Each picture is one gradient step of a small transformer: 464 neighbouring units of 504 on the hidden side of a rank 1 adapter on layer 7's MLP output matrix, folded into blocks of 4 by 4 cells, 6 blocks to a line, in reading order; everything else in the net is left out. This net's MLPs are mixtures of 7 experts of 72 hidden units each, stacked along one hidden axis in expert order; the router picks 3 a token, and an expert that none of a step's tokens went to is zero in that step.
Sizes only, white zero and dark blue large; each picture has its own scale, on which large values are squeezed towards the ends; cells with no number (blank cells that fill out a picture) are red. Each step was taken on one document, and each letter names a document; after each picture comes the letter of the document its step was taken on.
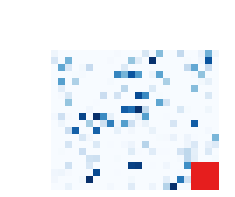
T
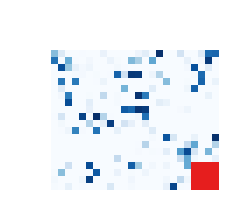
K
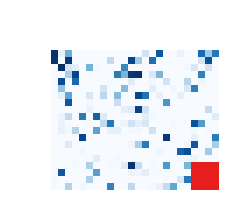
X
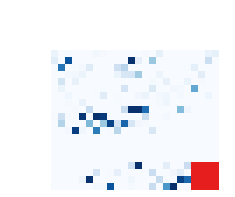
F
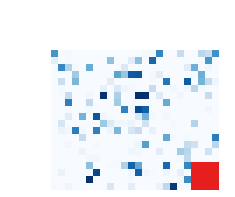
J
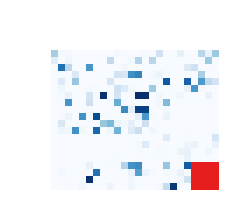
J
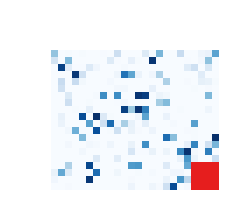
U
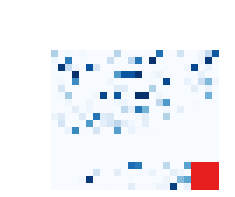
U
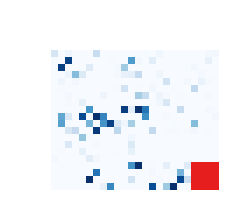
F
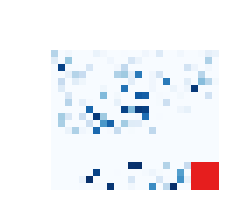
F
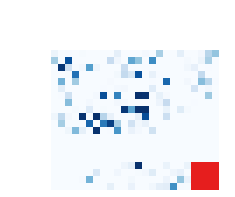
U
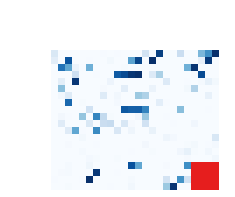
K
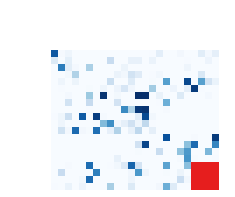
X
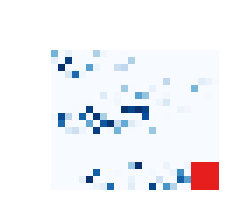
F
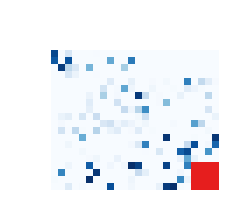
X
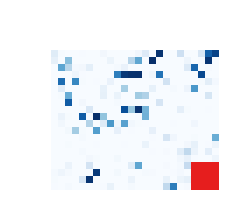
K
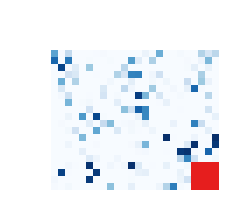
X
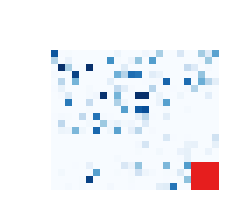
J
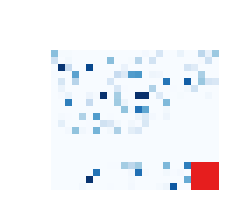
J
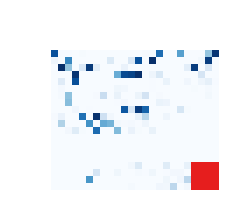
U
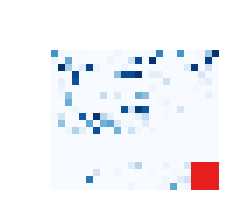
U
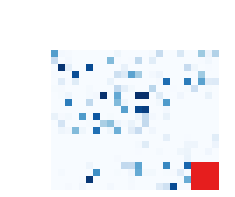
J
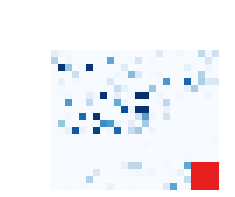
J
